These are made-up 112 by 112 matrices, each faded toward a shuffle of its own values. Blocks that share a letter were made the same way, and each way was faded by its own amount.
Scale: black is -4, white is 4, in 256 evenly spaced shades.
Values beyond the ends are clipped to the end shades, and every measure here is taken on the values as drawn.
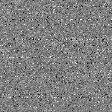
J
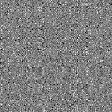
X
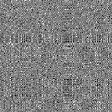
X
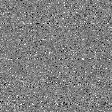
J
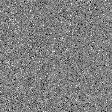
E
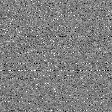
J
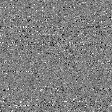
J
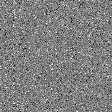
E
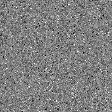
E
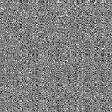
X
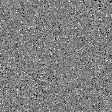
E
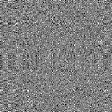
X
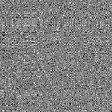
X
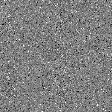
E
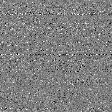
J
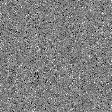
E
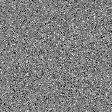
E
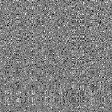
X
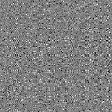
X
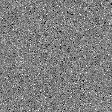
E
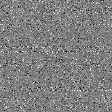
J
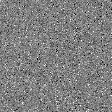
E
